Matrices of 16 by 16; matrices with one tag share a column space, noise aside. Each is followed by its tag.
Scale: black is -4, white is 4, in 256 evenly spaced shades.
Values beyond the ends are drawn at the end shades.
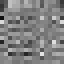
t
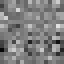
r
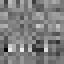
r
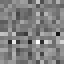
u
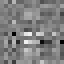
u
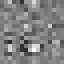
r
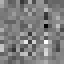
r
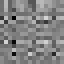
t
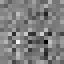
u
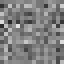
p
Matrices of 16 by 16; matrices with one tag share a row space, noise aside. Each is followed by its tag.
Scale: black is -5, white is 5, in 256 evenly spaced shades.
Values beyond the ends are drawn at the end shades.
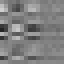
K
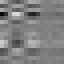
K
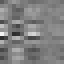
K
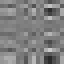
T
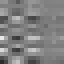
K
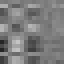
K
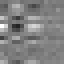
K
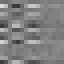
K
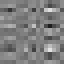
T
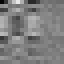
K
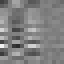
K
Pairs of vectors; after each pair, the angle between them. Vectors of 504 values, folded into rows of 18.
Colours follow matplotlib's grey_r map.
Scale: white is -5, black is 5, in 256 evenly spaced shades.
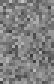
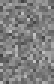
nearly opposite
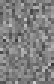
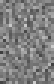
nearly parallel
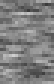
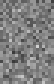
orthogonal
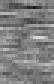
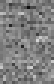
partly aligned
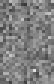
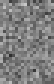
nearly opposite
